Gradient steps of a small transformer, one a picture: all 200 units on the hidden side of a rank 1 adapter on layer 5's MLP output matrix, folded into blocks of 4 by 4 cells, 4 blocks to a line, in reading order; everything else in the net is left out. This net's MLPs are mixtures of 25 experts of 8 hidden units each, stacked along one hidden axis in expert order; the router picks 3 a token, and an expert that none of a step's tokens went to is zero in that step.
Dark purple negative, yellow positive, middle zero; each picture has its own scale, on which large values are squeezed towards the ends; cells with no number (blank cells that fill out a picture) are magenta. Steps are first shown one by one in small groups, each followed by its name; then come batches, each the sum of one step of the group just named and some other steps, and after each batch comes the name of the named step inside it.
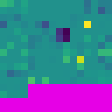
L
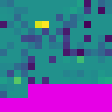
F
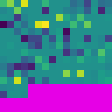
F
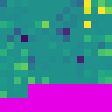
L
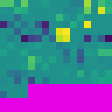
L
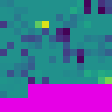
F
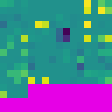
L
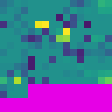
F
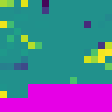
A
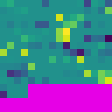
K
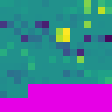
K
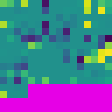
A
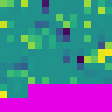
A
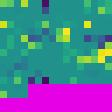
A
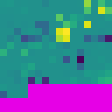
K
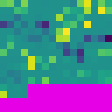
K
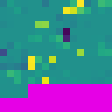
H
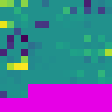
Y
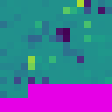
H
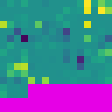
Y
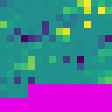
H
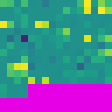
Y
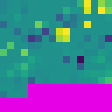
H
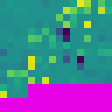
H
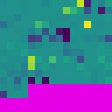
H
